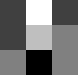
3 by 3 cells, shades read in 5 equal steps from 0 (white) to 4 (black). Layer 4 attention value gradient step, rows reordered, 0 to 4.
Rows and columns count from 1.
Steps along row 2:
down up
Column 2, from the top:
0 1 4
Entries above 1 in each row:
2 2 3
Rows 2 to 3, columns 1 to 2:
3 1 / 2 4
